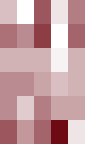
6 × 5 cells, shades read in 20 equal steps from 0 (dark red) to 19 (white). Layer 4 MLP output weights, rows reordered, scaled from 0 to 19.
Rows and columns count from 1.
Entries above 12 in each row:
3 1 5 2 1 1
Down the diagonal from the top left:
14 10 13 14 12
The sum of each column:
61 78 51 80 71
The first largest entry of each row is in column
2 4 4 4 2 5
